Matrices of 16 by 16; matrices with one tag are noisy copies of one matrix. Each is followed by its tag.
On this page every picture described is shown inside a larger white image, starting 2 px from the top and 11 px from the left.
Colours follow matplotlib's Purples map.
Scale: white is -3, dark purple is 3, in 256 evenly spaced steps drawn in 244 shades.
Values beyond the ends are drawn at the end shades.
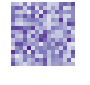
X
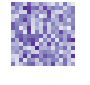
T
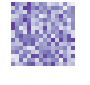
T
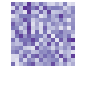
T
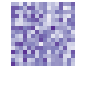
X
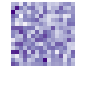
X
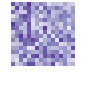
T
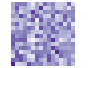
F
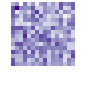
X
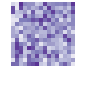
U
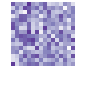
T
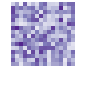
X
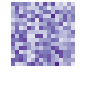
F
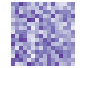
F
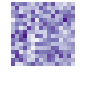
F
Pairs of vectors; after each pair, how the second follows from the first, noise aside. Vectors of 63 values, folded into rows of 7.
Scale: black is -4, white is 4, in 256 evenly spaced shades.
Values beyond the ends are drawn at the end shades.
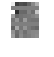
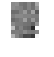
reversed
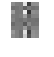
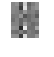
reversed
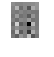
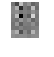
reversed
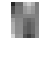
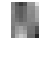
reversed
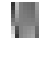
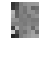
sign-scrambled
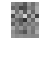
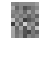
reversed
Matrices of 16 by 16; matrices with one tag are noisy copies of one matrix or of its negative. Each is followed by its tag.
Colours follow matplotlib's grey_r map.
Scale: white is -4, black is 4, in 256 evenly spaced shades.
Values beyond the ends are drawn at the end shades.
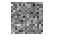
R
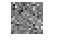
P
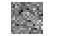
P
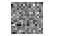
R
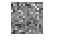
R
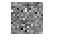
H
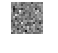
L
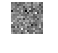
H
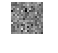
H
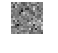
P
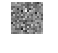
H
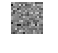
R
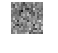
P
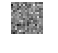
R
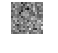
P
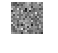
H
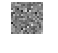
H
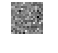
L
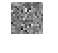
H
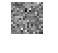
H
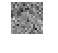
P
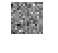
R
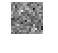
P
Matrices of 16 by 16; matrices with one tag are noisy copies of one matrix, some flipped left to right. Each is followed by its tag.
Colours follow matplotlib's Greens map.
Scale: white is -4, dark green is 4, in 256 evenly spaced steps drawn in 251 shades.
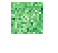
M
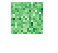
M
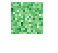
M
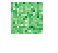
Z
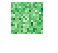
M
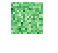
M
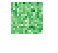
Z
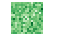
M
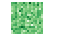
Z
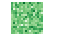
Z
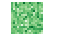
Z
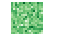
Z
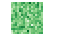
Z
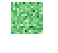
Z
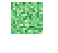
Z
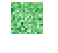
M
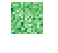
M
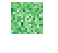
M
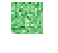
Z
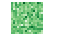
Z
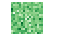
M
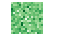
M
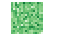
Z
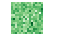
M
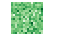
M
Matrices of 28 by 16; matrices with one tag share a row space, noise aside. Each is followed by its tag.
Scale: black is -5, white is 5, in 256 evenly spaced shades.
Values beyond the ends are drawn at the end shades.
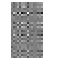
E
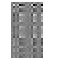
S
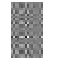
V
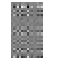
E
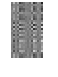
S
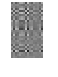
V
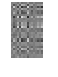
E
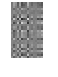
E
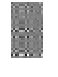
V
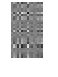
E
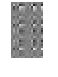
S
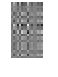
E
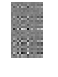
E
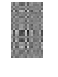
V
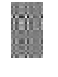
V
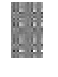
S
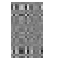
V
